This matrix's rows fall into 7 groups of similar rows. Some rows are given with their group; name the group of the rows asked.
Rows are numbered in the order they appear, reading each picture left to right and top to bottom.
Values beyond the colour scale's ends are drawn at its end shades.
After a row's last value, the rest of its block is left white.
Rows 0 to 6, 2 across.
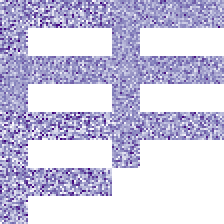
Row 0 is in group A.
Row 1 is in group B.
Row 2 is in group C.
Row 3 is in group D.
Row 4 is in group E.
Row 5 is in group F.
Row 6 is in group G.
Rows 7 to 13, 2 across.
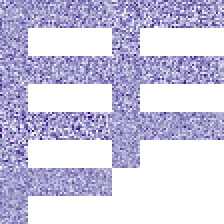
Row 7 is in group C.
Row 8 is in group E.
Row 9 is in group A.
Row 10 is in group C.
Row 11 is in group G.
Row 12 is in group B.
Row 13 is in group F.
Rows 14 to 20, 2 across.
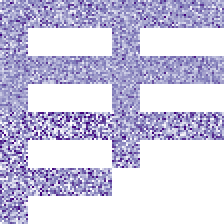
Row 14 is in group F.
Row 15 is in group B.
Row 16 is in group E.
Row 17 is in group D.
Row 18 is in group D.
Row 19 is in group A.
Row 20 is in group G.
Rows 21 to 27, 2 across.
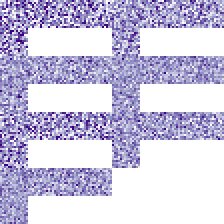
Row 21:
G
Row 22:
F
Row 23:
F
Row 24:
D
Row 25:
A
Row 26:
B
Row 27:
C
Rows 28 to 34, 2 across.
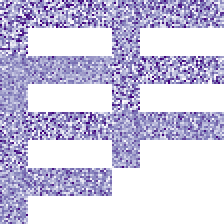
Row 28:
F
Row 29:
C
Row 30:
B
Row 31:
F
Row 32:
D
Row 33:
C
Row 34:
A
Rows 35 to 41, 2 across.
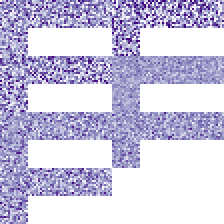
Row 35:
E
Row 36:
C
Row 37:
B
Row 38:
E
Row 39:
F
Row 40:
A
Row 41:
F
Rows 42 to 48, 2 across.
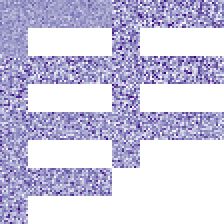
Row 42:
G
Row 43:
A
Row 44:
F
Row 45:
D
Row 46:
B
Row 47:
E
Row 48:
A
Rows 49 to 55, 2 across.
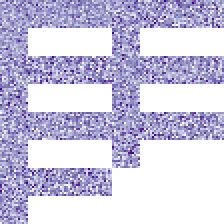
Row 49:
E
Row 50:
B
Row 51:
A
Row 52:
A
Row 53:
E
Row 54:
F
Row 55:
G
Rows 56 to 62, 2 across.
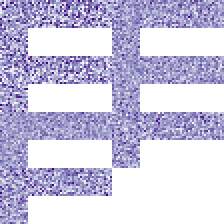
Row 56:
C
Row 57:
C
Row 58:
E
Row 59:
A
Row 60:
D
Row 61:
G
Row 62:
B
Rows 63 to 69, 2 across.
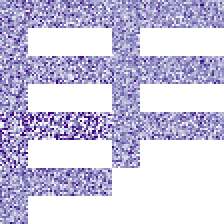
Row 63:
B
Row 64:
G
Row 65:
F
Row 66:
G
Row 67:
C
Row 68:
F
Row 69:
C
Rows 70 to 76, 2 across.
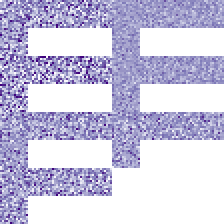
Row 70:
F
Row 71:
A
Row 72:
D
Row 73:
A
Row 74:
C
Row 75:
G
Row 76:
A
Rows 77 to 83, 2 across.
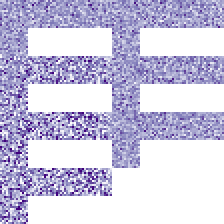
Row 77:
G
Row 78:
B
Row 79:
F
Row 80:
A
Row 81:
F
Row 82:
B
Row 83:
F
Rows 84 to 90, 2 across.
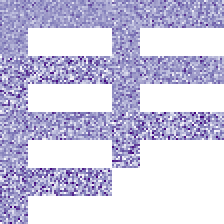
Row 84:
G
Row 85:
A
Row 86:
F
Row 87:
G
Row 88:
E
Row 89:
F
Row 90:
C
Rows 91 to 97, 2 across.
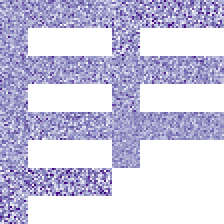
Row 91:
B
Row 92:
A
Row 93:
B
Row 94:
D
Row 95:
E
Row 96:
C
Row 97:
A
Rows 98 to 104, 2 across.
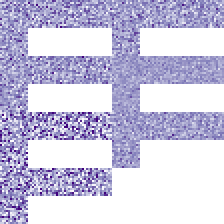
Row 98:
E
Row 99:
F
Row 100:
D
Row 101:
E
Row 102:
C
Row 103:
A
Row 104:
F
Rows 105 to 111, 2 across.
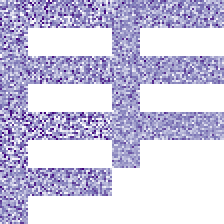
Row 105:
G
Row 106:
C
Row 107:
A
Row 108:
G
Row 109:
B
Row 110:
E
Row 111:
D
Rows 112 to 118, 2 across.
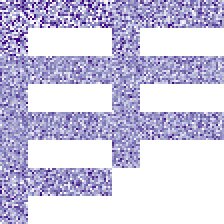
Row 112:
G
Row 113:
A
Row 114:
G
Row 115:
E
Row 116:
C
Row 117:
A
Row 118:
G
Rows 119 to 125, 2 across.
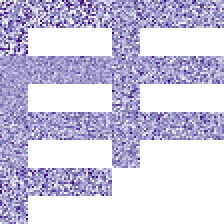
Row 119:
F
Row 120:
B
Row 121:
D
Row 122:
F
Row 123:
E
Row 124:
G
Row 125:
G
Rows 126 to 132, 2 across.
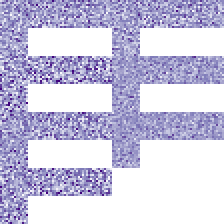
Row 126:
E
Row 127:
E
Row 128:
A
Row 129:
D
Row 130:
C
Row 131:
A
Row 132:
A
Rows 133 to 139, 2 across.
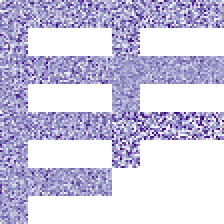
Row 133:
F
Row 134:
F
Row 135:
G
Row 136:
F
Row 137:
A
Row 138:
B
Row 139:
G
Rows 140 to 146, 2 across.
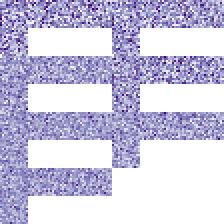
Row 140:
G
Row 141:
G
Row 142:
F
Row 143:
C
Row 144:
G
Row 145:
B
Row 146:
C
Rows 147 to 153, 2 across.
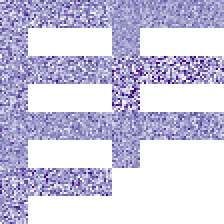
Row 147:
E
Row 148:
C
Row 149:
F
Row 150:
F
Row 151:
G
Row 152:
C
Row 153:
G
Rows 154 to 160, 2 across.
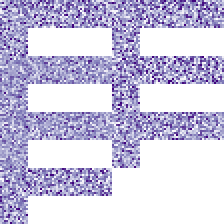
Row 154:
C
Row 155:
D
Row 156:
F
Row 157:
A
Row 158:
E
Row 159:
E
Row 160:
A
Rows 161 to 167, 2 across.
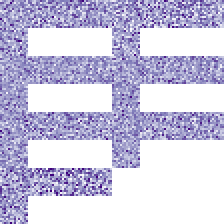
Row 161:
D
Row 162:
E
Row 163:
A
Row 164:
A
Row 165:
B
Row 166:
C
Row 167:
C
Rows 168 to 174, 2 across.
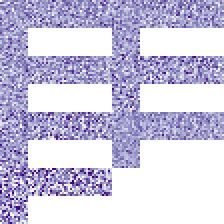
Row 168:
A
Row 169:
C
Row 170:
E
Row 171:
D
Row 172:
C
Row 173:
C
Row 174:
G
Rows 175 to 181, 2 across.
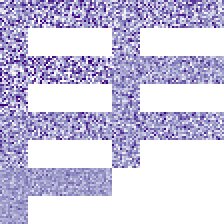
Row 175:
D
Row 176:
E
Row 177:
G
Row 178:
F
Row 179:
D
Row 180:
B
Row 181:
E
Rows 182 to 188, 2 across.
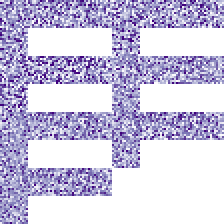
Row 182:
D
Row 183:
F
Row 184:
D
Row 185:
E
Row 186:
C
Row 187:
C
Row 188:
C
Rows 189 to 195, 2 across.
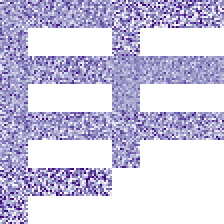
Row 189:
A
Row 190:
E
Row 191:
C
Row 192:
C
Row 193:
E
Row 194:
B
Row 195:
D
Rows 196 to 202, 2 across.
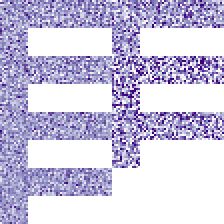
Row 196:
A
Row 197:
G
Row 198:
E
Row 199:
F
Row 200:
D
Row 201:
B
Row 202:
C
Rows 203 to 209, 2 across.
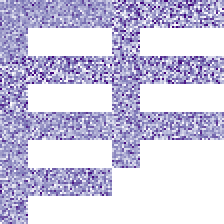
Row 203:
G
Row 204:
E
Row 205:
B
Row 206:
C
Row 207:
E
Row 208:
E
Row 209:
G
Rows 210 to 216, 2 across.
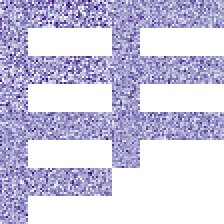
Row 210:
C
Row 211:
F
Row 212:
E
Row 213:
F
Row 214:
B
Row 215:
C
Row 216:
G
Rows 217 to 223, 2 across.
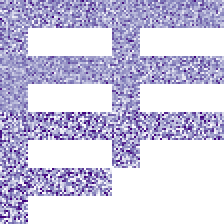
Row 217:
D
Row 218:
D
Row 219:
B
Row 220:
F
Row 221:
C
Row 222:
G
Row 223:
F
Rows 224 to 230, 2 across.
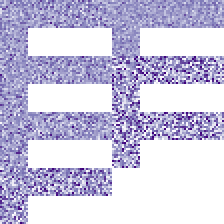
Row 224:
C
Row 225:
A
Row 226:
D
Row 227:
B
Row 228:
F
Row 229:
E
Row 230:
D
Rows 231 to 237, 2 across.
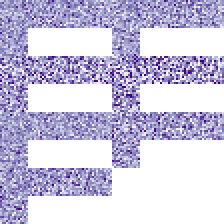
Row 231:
B
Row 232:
E
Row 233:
B
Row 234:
G
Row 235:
F
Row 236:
G
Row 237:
D
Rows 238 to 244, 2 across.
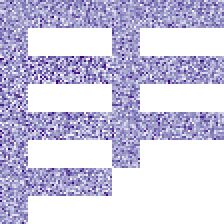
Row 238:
D
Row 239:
A
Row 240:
D
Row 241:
F
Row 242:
B
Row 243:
G
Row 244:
B
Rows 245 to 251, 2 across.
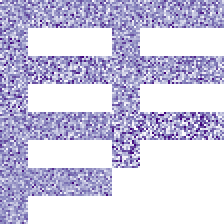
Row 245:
A
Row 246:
A
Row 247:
D
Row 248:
E
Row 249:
A
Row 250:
F
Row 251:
B
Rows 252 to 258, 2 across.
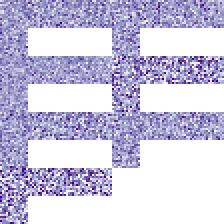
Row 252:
A
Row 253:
G
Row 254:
B
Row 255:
C
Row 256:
C
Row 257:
F
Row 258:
B
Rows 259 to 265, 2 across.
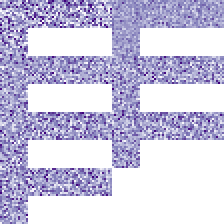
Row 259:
B
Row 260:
C
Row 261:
B
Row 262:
B
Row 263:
D
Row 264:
C
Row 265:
G
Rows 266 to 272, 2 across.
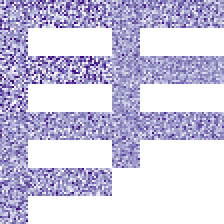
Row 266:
C
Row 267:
C
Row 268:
D
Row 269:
E
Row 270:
G
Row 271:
A
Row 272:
F
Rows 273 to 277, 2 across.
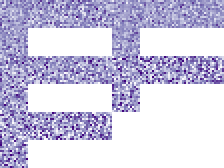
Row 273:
C
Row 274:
F
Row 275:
G
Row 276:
A
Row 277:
A
